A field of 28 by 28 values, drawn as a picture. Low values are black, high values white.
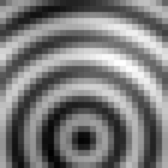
Ninth with the highest average: middle right. Odd rows or columns: none. Lone odd cells: none. Rings: centred on the bottom middle.
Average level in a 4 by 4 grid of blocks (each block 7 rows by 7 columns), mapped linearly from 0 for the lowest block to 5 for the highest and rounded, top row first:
2134 / 3355 / 3234 / 1012
